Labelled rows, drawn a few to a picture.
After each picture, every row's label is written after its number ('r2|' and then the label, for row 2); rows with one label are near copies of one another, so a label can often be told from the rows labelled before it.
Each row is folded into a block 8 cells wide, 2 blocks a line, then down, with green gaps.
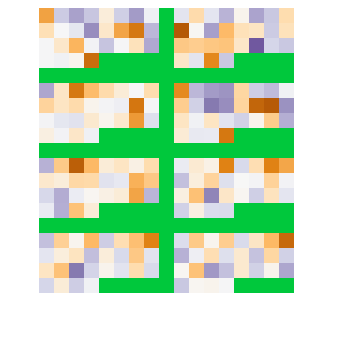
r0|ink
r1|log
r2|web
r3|ink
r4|web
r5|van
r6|van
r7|van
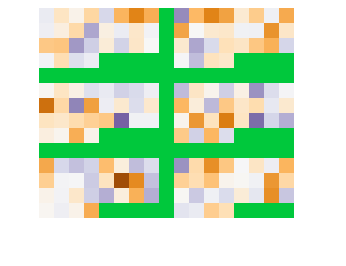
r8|van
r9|web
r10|log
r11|log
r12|ink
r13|web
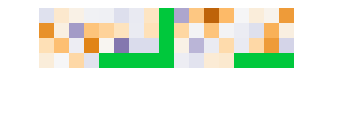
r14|log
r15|web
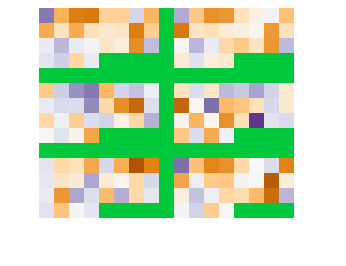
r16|web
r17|web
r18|ink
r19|log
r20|van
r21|web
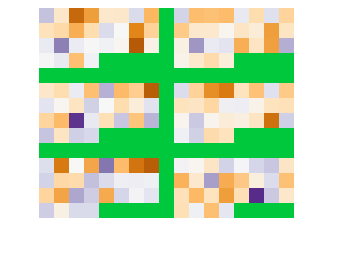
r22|web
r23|web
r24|van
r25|web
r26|van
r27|log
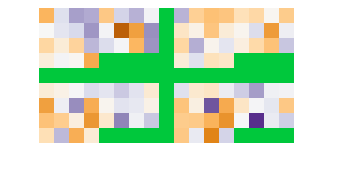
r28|ink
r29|web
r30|log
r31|log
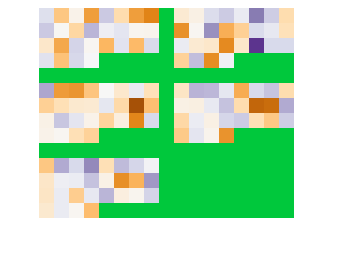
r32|van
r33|log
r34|web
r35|ink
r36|ink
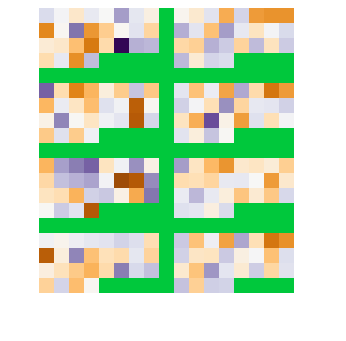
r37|log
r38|van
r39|web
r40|van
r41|ink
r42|web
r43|log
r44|van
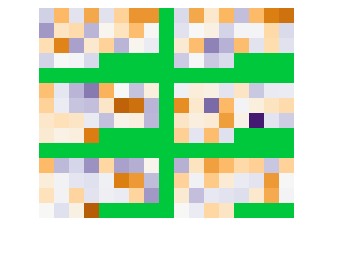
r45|van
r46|van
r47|ink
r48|log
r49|ink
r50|web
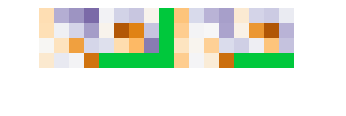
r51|ink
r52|ink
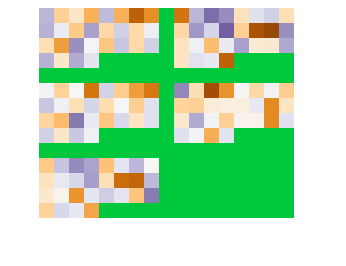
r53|van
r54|ink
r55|van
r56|web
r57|ink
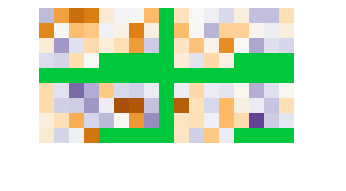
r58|web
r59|log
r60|ink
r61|log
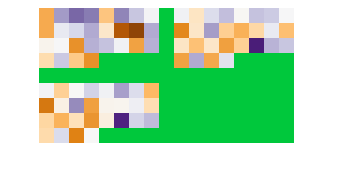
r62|ink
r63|log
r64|log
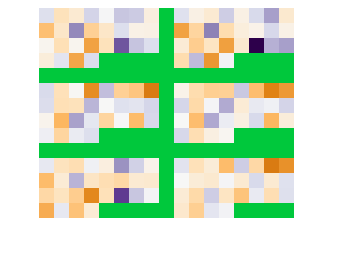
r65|log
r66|log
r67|van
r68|van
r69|log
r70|van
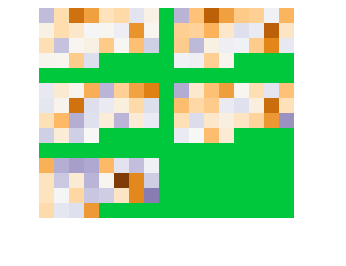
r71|web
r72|web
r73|van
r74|web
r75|ink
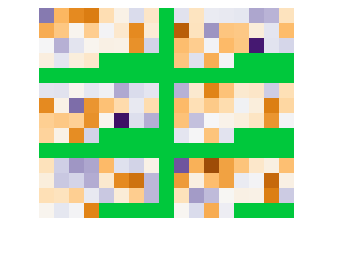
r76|web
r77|log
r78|log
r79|web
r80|ink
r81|web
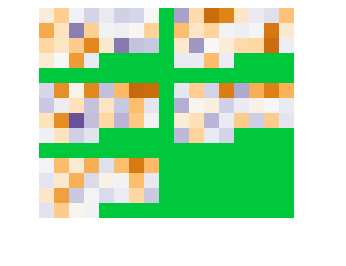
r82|log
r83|web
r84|van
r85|van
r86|van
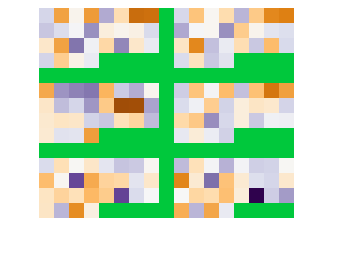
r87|van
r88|van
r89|ink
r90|van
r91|log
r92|log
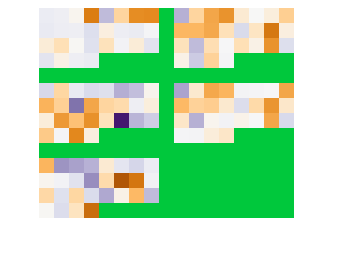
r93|van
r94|web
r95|log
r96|web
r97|ink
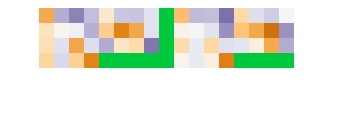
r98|ink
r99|ink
